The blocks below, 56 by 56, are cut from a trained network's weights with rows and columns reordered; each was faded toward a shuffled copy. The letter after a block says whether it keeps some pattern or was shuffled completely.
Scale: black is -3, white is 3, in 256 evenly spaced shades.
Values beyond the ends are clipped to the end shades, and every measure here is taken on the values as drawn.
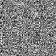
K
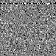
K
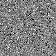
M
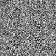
K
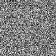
K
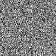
K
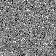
M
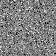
M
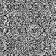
K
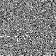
K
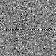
K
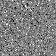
M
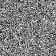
M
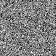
M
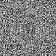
K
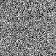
K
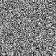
K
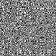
K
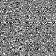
K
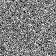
M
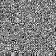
K
